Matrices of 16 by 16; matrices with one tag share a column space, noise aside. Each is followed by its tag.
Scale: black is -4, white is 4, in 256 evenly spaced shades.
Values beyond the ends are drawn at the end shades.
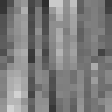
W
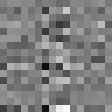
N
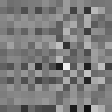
N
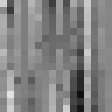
W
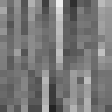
W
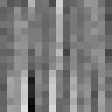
W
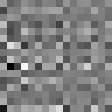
N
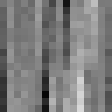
W
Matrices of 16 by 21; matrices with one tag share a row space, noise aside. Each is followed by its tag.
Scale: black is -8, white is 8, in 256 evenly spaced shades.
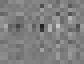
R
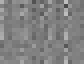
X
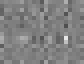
X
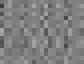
X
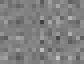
R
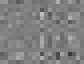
R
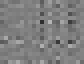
R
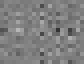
R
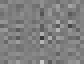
R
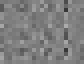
X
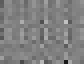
X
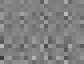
X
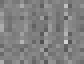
X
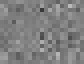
R
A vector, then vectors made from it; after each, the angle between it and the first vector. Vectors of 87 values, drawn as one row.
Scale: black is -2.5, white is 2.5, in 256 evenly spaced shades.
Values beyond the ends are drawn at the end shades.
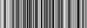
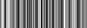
nearly parallel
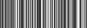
partly opposed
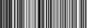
partly opposed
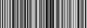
partly aligned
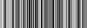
nearly parallel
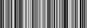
partly opposed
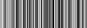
nearly parallel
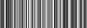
nearly opposite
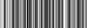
nearly parallel
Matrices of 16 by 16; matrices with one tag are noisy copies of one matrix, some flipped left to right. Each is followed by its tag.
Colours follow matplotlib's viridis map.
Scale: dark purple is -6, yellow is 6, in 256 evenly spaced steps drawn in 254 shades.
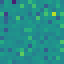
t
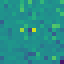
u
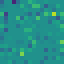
t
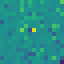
u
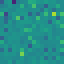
t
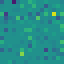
t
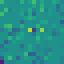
u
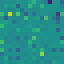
t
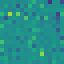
t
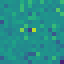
u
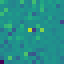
u
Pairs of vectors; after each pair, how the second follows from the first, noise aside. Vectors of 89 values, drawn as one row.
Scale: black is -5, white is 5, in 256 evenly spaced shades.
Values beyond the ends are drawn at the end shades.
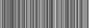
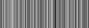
negated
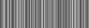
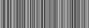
negated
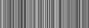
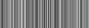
negated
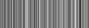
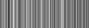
reversed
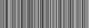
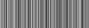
reversed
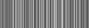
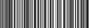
scaled up
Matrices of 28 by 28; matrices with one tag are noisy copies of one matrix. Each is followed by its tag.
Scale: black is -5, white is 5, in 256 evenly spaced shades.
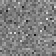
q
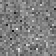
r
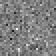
r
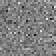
q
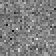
r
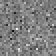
r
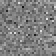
q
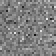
q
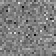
q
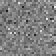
q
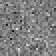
r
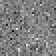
r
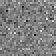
q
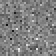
r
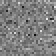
q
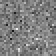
r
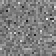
q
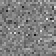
q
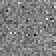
q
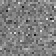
q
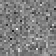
r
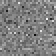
q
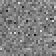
q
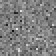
r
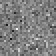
r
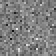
r
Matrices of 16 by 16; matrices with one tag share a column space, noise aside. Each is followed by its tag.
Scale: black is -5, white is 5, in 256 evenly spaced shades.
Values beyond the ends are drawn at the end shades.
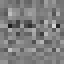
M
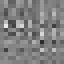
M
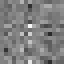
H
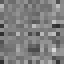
H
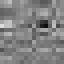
M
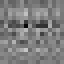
M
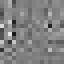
M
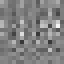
M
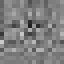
M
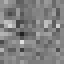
M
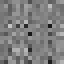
H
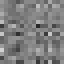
H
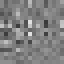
M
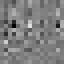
M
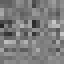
M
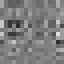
M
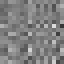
H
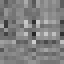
M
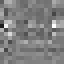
M
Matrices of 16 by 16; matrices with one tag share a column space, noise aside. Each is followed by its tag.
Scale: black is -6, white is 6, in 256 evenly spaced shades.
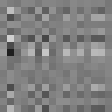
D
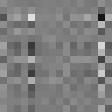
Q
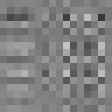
Q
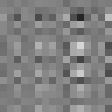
Q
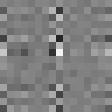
D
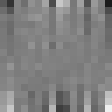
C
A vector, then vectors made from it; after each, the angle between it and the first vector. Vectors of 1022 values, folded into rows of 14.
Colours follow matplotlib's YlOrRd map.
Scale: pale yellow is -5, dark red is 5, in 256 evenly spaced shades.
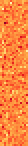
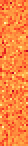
nearly opposite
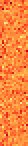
nearly opposite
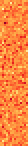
nearly parallel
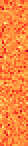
nearly opposite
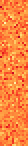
partly opposed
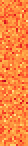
partly aligned
